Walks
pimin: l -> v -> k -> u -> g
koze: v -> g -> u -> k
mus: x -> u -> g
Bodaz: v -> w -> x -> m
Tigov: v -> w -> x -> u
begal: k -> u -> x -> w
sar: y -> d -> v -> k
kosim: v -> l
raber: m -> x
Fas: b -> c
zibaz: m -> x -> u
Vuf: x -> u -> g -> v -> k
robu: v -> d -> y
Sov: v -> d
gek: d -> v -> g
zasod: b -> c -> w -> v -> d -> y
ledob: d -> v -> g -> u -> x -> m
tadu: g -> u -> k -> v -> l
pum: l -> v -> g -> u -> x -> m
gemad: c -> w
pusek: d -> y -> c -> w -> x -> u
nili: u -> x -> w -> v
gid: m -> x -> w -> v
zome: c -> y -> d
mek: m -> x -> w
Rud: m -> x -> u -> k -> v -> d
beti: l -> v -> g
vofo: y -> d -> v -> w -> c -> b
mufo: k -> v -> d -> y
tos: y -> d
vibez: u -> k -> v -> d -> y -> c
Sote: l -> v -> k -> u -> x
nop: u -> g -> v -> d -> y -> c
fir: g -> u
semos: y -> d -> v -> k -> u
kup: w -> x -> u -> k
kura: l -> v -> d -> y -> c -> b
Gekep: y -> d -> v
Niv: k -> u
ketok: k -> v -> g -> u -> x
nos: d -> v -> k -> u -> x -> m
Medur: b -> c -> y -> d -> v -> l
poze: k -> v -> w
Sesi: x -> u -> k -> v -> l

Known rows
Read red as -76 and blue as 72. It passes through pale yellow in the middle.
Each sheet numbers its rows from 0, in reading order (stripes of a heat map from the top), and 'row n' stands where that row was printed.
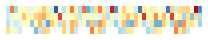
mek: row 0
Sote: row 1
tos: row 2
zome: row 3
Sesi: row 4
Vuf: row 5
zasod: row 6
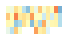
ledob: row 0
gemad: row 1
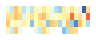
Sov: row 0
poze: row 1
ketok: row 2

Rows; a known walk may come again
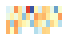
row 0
vofo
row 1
beti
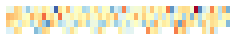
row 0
kosim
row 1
ketok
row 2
kup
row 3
nili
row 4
raber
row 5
gemad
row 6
zasod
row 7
Gekep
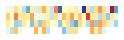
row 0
ledob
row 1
pusek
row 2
pum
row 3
Medur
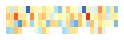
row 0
koze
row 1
poze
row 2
Sesi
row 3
robu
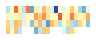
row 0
tos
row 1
pimin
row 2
nos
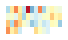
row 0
zome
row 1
mek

